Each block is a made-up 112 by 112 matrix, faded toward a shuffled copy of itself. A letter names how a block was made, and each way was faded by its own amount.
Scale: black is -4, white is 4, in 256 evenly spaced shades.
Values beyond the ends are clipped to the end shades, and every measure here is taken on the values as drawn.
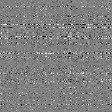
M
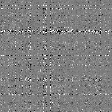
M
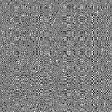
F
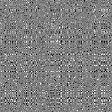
F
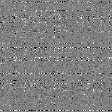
M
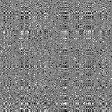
F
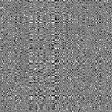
F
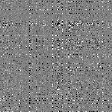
M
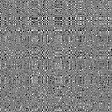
F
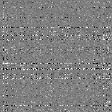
M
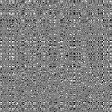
F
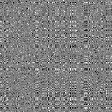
F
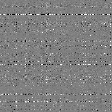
M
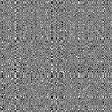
F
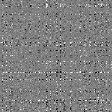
M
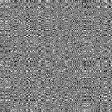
F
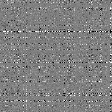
M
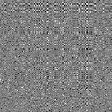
F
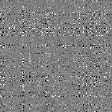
M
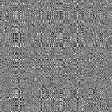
F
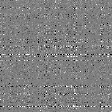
M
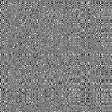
F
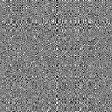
F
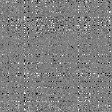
M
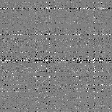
M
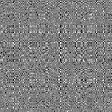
F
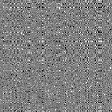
F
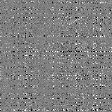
M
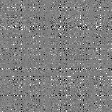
M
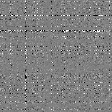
M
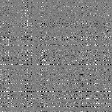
M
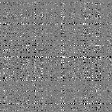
M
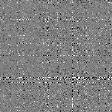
M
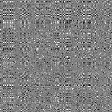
F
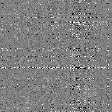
M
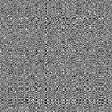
F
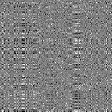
F
